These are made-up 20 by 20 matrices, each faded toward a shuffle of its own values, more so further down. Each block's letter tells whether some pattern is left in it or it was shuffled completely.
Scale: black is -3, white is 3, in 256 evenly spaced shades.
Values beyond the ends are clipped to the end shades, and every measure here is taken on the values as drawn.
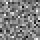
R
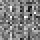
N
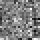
N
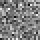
R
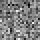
R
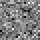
R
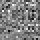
N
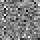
N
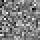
R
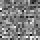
N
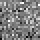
R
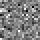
N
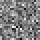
N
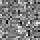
N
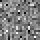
R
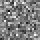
R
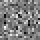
N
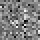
N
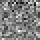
N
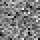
R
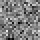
R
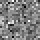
N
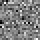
R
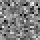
N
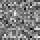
N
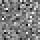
R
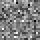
N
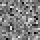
R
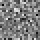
N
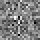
N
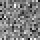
N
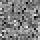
R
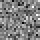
R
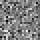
R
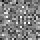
N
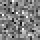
R
